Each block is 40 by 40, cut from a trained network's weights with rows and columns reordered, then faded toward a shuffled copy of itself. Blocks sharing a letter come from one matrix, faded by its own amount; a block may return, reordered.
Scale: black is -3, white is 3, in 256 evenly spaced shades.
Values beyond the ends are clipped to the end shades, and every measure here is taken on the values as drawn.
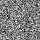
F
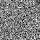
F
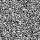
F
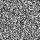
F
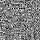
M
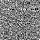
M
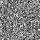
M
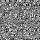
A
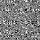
A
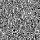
M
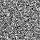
F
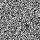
F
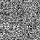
M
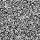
F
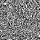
M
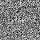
F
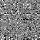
A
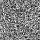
M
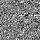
A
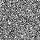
F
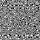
A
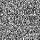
M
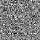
M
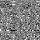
A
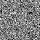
F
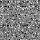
A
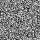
F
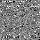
A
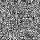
M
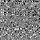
A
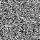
F
